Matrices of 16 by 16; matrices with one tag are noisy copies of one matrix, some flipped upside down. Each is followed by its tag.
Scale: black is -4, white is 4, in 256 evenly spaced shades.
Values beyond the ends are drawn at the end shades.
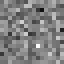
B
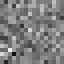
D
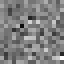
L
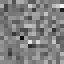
L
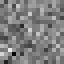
D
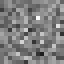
B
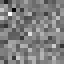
D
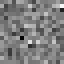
L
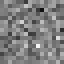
B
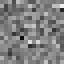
L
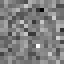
B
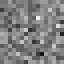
B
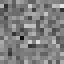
L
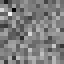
D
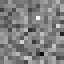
B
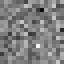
B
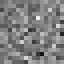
B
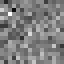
D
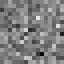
B
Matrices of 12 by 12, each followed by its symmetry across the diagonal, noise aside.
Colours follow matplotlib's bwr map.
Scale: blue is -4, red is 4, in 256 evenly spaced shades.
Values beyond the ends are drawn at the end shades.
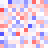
antisymmetric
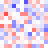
antisymmetric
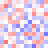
symmetric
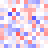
antisymmetric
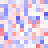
neither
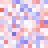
neither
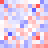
symmetric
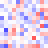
neither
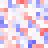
antisymmetric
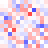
symmetric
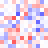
antisymmetric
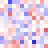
neither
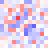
symmetric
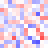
antisymmetric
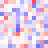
neither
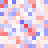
symmetric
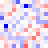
symmetric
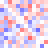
antisymmetric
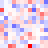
neither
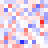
antisymmetric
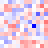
neither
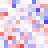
antisymmetric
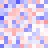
symmetric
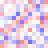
symmetric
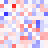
antisymmetric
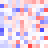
neither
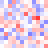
neither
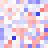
symmetric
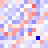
symmetric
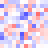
neither
